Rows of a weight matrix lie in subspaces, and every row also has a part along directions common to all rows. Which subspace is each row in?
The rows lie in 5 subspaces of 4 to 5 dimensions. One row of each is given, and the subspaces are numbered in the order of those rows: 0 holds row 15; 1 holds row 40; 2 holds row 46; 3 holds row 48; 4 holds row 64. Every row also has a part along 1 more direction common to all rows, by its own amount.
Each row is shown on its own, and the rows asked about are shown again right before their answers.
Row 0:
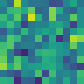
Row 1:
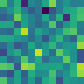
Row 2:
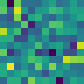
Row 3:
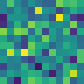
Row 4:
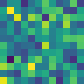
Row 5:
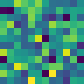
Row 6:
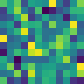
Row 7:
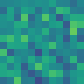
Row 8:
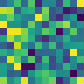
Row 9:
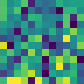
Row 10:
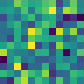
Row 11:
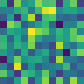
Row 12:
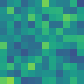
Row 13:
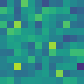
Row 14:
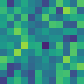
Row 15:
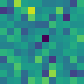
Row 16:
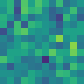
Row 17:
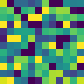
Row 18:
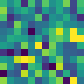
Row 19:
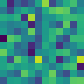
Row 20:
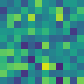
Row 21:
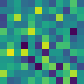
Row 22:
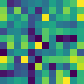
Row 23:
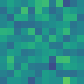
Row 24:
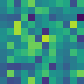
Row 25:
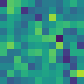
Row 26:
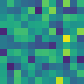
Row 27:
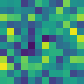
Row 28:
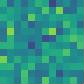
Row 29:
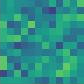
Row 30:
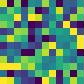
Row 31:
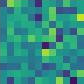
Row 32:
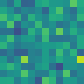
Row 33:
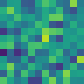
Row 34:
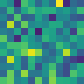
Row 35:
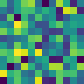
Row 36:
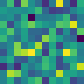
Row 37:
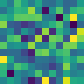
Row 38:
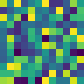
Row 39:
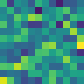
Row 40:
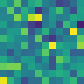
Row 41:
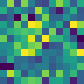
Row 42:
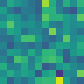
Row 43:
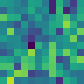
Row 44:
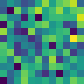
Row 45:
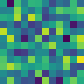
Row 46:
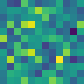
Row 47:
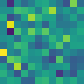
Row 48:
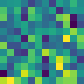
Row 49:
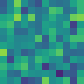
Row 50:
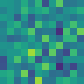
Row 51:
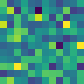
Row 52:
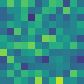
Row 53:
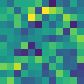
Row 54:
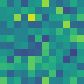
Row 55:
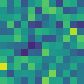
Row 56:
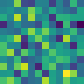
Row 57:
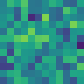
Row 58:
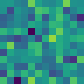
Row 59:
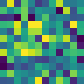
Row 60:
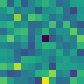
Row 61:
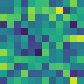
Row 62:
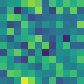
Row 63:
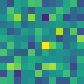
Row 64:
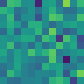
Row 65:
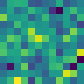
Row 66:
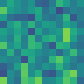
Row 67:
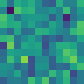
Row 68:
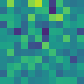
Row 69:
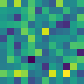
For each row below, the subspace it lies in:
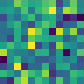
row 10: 2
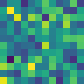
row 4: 0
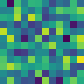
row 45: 4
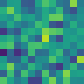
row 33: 0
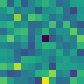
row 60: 1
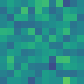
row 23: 4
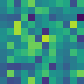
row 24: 3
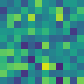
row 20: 3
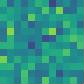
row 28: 2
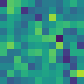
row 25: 4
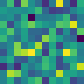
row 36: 2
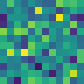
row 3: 3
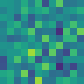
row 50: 2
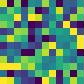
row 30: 1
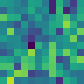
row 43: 2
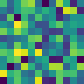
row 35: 0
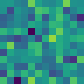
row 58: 3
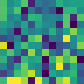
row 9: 3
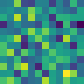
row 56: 3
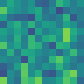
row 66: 3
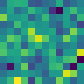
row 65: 3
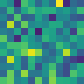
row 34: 2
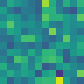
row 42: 4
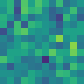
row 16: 4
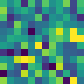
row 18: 3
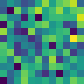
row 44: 1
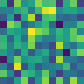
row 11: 2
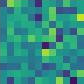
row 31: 4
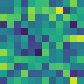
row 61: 1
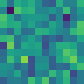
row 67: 0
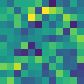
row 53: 1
